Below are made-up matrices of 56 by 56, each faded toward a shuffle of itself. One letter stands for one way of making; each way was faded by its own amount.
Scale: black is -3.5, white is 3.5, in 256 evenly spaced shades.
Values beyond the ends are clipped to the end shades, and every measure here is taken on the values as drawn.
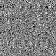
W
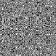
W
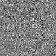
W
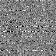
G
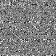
G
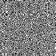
W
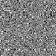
W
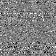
G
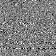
G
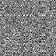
W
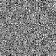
W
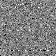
G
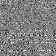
G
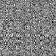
W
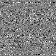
G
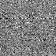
G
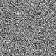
W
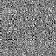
W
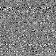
G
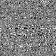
G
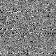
G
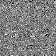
G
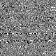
G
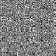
W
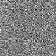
W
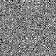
W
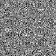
W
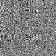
W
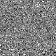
G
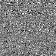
G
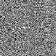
W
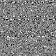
G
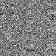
W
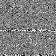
G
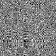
W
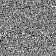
G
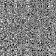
W
